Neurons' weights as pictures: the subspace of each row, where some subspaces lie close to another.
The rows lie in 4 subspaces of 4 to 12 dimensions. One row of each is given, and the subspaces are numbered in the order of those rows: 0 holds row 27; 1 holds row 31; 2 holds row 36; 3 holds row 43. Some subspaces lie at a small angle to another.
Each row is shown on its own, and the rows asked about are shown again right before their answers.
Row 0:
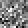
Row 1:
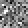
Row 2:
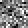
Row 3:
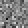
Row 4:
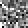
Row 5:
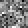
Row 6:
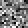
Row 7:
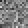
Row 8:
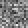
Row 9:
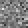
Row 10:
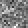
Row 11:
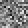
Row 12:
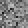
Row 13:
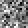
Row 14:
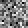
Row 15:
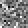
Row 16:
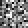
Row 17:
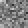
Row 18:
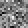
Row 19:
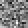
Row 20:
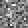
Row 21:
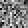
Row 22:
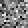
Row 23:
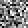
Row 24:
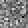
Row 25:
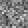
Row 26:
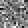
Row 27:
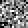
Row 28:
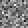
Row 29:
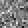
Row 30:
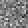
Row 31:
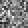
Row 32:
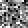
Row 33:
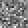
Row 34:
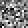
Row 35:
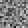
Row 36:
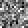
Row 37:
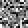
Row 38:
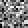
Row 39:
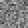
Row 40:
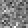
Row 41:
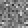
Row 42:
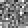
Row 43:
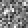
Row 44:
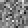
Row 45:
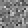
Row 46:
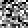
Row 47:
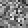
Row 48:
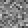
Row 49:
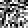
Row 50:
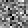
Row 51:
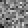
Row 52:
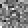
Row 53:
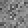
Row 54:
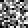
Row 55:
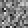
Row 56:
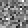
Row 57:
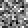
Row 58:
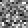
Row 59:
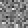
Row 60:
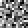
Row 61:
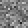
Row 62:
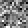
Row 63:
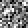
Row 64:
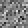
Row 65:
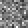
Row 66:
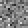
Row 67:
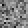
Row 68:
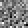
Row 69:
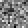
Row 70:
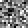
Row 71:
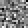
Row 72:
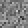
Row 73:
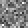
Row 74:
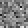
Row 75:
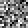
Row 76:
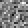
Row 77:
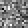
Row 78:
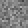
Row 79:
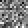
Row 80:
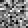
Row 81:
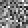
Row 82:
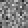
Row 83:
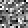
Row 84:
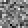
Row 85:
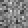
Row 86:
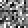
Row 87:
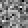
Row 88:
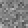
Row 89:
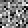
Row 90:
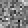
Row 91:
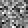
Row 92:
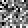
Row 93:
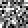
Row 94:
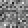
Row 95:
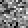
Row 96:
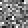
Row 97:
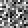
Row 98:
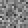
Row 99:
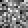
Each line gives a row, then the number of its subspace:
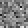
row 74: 1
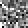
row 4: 1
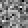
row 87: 2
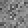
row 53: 0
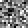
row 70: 3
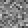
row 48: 1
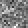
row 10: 2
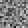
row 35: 3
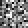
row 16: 0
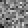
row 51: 0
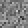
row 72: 3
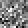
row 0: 0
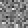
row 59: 1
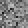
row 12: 1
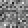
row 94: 0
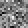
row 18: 2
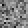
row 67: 3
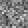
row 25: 1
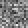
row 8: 1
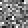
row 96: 2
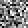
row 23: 1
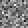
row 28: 1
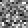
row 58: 0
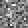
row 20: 0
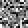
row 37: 1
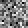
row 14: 0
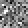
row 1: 3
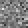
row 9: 1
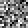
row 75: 0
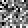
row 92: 1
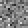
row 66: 0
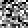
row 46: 0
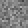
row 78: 2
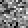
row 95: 2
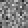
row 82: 1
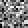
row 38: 1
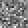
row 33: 2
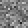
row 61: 0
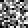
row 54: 2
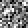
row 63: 3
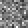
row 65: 1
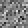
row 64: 3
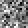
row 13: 2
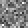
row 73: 0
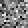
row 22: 3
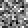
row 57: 2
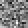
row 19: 0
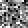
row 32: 3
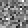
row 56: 2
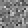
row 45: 1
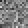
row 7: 0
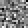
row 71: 0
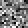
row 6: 2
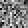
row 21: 2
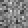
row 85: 3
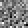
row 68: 0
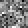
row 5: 2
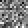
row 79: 0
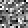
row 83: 0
